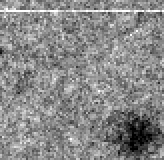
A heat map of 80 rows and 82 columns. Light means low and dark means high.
A single bump stands in the bottom right. Row 6 stands out from the rest. The ninth with the highest average is the bottom right. The halves do not mirror each other. There are no regular stripes.
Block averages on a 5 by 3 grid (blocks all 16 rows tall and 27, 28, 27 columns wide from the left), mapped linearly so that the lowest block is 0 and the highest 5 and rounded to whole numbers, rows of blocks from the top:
010
110
101
013
015
